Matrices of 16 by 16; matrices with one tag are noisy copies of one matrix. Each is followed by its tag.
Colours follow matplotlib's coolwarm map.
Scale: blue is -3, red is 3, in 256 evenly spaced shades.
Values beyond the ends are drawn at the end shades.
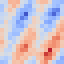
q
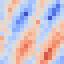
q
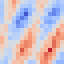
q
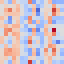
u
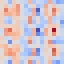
u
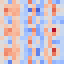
u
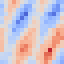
q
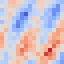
q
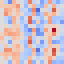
u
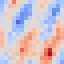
q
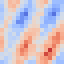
q
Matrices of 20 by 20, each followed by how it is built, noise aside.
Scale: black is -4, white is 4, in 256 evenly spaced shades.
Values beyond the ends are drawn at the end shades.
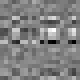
low rank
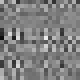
low rank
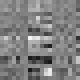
low rank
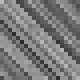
Toeplitz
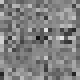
low rank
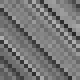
Toeplitz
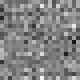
low rank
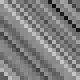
Toeplitz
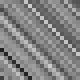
Toeplitz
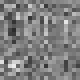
low rank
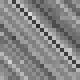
Toeplitz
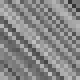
Toeplitz
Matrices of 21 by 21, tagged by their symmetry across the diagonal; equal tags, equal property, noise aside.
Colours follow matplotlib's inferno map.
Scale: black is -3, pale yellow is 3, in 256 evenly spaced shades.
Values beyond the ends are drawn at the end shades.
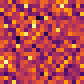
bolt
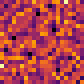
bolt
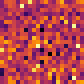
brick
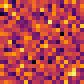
bolt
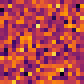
brick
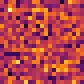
brick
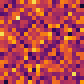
bolt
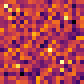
bolt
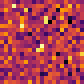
brick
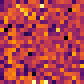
brick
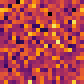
brick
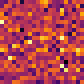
brick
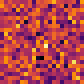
brick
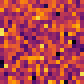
brick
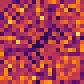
bolt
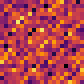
bolt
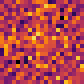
bolt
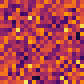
bolt
